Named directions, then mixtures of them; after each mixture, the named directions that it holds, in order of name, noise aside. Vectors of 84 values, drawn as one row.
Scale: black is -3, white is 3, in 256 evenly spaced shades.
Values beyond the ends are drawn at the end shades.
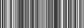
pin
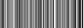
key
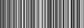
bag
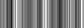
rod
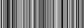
pin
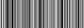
bag, pin, rod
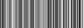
bag, key, pin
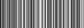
bag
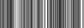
bag, rod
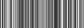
pin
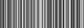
bag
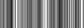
rod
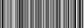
key, pin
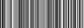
bag, key, pin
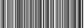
key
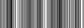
rod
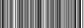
key, pin, rod
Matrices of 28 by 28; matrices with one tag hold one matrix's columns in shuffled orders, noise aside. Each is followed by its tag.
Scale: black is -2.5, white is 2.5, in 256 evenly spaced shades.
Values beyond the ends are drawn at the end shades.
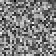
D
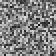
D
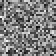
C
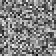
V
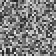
C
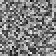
C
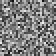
C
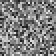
D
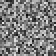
C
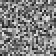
D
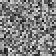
C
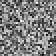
D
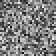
D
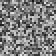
D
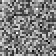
C
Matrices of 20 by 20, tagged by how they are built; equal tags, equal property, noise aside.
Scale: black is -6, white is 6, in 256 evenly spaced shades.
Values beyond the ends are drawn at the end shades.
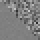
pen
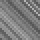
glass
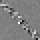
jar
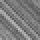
glass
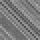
glass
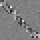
jar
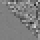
pen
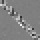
jar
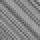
glass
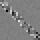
jar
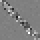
jar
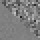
pen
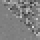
pen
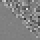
pen
